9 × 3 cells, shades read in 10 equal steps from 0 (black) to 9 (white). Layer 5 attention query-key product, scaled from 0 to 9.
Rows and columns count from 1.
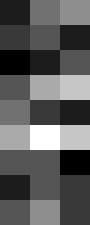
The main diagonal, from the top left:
1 3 3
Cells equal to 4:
2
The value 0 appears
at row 3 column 1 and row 7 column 3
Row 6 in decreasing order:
9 7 6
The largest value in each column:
6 9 7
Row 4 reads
3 6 7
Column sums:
23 36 28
